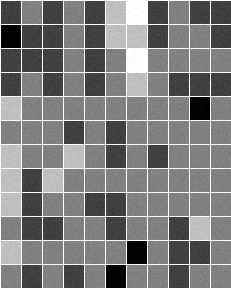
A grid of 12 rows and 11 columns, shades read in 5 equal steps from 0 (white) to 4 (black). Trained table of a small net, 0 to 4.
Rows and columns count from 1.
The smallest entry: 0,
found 2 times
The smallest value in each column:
1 2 1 1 2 1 0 2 2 1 2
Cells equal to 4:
4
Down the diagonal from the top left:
3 3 3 2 2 3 2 2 2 1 2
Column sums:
24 30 28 25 29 28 20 27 28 28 27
